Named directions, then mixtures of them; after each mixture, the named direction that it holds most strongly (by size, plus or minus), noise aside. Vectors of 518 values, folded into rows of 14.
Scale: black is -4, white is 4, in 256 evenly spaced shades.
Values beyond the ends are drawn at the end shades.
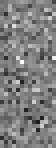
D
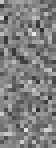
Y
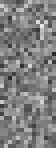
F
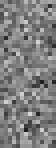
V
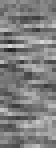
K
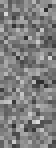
V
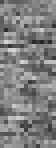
K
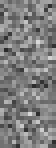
V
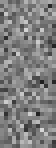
V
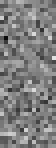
Y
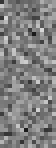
Y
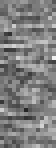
K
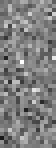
D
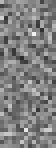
Y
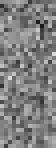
F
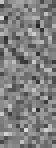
Y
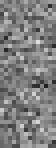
V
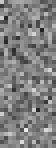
Y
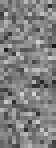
V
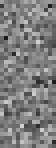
V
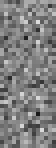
V
